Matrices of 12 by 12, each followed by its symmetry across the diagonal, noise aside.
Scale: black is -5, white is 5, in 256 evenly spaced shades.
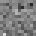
neither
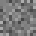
symmetric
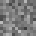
neither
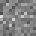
neither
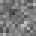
symmetric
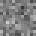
antisymmetric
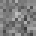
neither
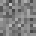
neither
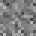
antisymmetric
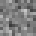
antisymmetric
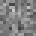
neither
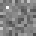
symmetric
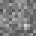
symmetric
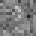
neither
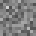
symmetric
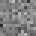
neither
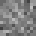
symmetric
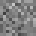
antisymmetric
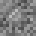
symmetric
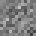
symmetric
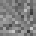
antisymmetric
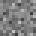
antisymmetric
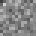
symmetric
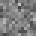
neither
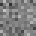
antisymmetric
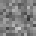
antisymmetric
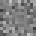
antisymmetric
